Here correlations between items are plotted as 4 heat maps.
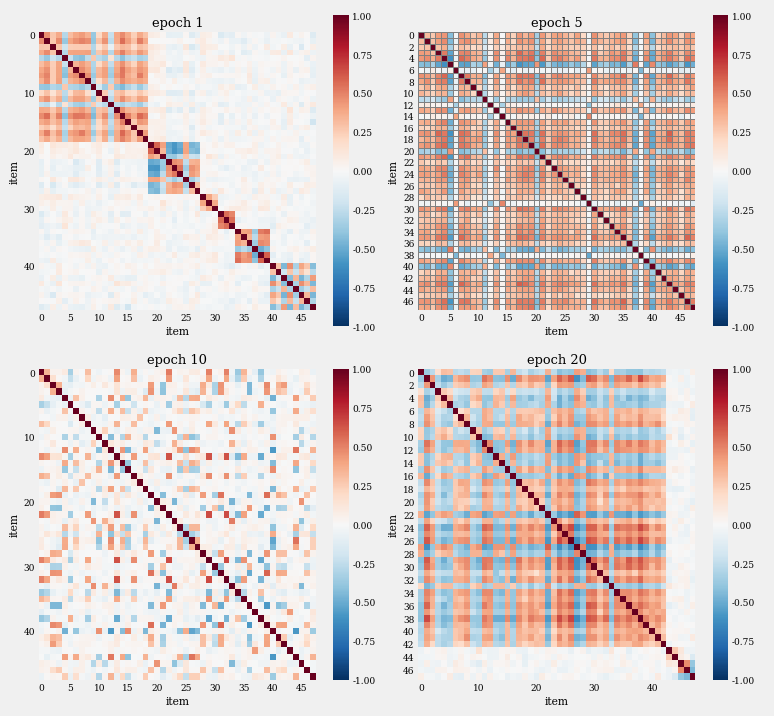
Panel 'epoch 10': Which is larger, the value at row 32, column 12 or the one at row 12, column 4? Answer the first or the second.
the second
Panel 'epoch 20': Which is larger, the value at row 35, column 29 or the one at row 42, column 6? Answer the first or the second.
the first
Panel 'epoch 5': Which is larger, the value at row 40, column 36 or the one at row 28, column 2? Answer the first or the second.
the second
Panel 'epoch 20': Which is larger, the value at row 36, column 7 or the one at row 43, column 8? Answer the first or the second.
the first
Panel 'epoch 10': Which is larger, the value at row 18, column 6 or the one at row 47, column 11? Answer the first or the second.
the first
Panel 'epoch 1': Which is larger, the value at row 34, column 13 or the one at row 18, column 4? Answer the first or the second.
the first
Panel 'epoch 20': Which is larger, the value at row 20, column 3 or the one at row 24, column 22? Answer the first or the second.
the first
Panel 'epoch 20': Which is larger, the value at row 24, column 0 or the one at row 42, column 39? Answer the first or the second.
the second
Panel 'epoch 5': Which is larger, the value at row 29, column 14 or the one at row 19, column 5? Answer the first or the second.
the first
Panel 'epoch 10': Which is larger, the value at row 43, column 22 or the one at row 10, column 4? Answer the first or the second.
the first
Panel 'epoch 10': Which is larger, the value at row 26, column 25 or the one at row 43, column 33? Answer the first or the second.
the second
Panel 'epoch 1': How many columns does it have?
48
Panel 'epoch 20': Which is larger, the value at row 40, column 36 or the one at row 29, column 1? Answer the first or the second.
the second
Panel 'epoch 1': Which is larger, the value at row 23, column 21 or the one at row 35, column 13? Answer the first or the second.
the second
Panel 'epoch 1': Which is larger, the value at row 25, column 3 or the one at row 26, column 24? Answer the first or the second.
the second
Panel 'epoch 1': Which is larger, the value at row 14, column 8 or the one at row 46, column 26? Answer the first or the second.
the first
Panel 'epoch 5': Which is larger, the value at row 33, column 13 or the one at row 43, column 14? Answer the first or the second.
the first
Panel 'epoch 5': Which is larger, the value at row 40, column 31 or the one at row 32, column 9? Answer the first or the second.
the second
